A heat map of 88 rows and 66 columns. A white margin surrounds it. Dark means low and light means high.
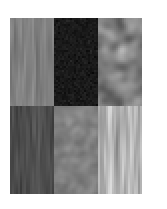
It is made of 2 by 3 panels. Panel 1,1: middling, streaked downward, faint in contrast. Panel 1,2: very low, fine-grained, faint in contrast. Panel 1,3: middling, blotchy. Panel 2,1: low, streaked downward, faint in contrast. Panel 2,2: middling, blotchy, faint in contrast. Panel 2,3: high, streaked downward.
